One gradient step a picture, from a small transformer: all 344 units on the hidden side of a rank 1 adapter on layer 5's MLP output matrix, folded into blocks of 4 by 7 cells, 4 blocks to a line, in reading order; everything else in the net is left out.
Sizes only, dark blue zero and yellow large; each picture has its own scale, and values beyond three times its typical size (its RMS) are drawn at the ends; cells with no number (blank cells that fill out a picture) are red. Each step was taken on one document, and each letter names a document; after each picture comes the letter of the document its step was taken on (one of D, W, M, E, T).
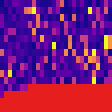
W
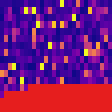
W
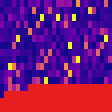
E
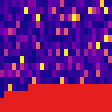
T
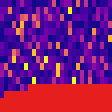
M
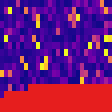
T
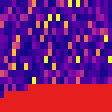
E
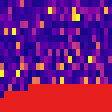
T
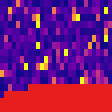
T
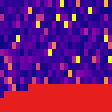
E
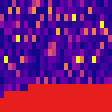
E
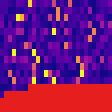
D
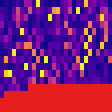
D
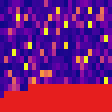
D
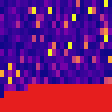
E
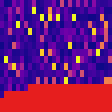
E
